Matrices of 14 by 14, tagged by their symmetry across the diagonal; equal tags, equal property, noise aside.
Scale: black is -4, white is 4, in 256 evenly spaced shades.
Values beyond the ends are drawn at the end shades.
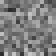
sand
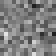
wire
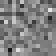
wire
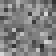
wire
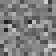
sand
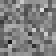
wire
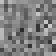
sand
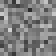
wire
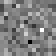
wire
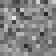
sand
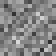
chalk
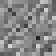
chalk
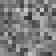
sand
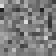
sand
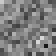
chalk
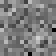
chalk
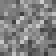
chalk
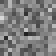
sand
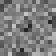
chalk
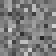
sand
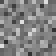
chalk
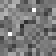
chalk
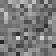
sand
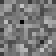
chalk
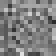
wire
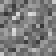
chalk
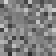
wire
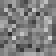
wire
